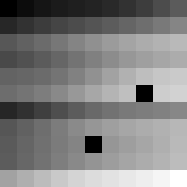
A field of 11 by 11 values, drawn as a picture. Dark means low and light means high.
Grain: streaks across. Ninth with the highest average: bottom right. Lone odd cells: 2, each lower than its neighbours. Ninth with the lowest average: top left. Slope: up to the bottom right.
